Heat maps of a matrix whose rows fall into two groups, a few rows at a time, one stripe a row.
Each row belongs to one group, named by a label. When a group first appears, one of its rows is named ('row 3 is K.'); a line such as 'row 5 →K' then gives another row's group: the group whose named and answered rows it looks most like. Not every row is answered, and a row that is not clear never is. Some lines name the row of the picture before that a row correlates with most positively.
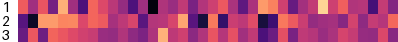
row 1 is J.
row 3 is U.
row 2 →U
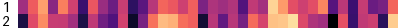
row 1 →J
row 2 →J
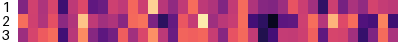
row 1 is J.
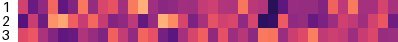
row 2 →U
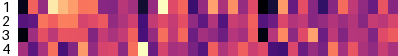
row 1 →U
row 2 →U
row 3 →U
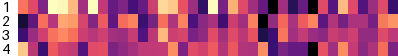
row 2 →U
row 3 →U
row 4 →U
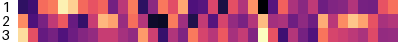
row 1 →U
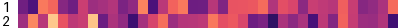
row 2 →U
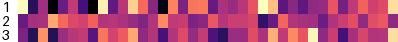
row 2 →U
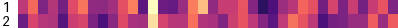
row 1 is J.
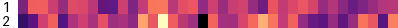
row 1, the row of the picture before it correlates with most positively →2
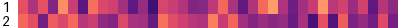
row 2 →U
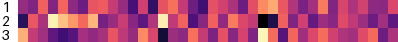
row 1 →J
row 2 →U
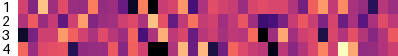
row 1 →J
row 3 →U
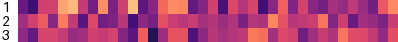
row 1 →U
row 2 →J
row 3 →J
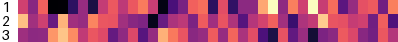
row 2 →J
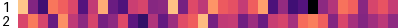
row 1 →U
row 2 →J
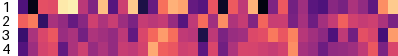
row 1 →U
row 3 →J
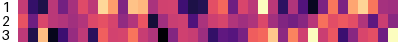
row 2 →J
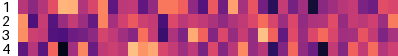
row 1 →U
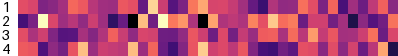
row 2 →J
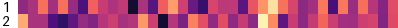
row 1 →J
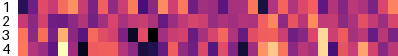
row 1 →U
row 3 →J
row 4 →J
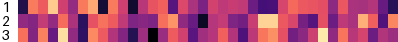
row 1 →U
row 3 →J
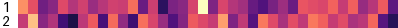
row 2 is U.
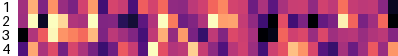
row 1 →U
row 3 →U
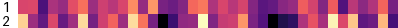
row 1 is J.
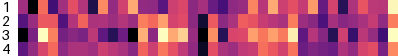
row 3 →J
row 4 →J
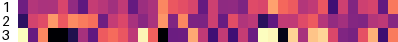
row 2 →U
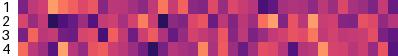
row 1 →U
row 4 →J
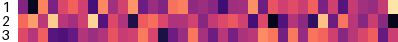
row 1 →U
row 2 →U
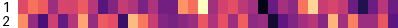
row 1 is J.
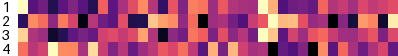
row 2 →J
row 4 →U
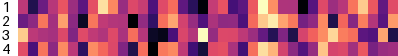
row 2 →J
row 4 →J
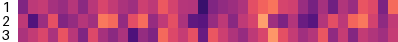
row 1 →J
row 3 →J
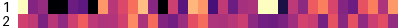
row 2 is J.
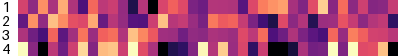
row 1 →J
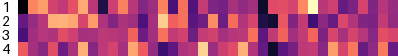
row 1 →U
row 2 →U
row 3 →U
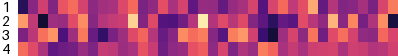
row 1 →U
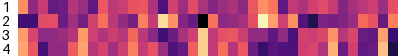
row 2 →J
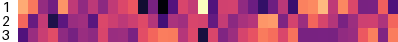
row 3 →J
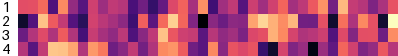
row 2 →J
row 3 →J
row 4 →U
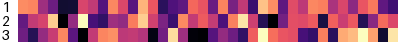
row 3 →J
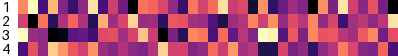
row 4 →U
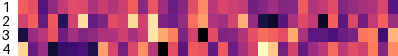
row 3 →J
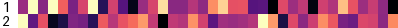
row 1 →U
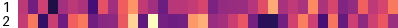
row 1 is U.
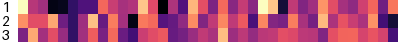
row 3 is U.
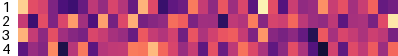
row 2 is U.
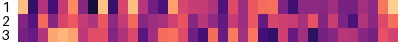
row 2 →U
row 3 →U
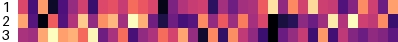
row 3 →U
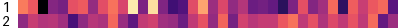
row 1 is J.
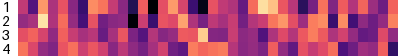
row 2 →J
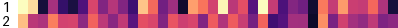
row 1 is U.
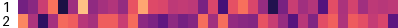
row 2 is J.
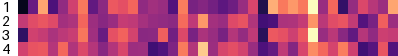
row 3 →U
